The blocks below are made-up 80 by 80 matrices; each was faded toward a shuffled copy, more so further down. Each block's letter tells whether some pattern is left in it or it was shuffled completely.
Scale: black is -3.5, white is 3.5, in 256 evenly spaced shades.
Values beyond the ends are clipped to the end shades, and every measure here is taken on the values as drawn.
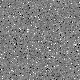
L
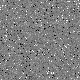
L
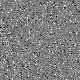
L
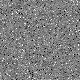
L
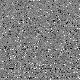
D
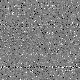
D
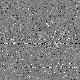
D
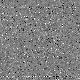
D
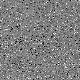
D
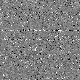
D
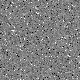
L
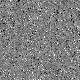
L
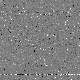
D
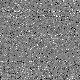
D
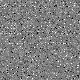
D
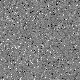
L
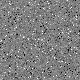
L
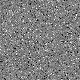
L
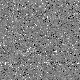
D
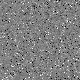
L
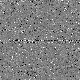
D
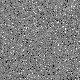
L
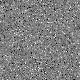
L
